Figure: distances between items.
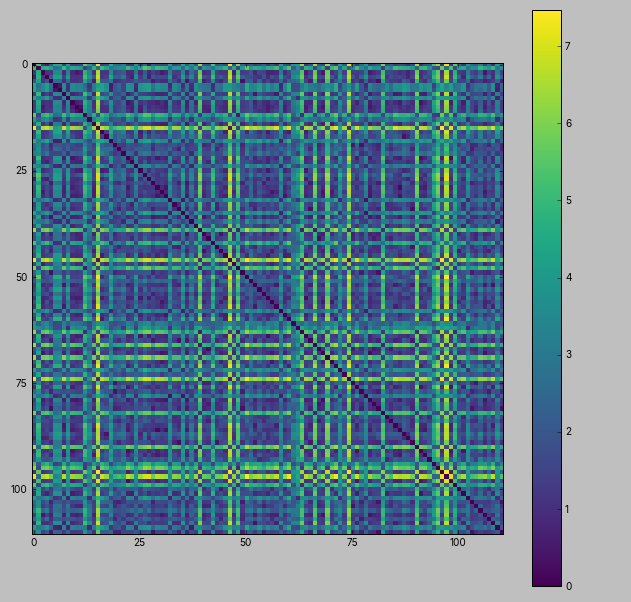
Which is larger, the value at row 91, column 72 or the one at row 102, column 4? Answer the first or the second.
the first
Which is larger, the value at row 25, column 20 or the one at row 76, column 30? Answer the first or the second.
the first
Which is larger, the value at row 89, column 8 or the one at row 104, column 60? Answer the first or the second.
the first
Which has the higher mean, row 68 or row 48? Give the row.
48
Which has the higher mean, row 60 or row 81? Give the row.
60
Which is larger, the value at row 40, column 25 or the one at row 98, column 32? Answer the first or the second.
the second
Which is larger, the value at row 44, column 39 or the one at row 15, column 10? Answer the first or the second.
the second
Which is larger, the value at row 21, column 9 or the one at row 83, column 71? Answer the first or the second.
the first
